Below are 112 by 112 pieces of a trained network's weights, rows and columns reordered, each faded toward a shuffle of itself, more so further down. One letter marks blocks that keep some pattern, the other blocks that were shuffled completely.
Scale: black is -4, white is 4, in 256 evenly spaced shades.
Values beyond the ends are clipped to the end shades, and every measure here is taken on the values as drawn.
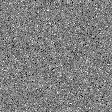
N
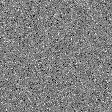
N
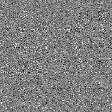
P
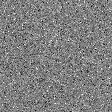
N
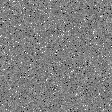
N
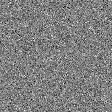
N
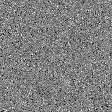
N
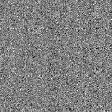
P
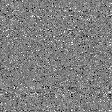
P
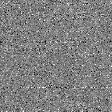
P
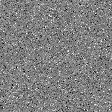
N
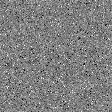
N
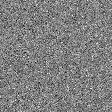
N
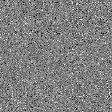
P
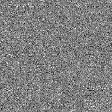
P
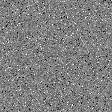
N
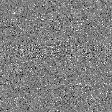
P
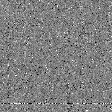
P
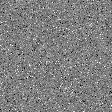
N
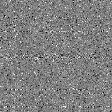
P
